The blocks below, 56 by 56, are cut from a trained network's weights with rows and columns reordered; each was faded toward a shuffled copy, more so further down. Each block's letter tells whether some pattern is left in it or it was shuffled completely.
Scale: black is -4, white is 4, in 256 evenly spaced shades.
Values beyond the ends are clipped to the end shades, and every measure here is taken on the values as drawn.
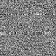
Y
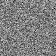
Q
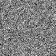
Y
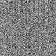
Y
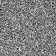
Q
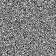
Q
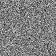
Q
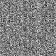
Y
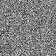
Q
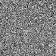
Y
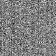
Y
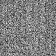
Y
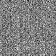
Y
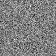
Y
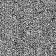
Y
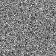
Q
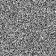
Q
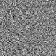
Y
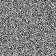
Q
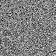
Y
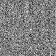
Y
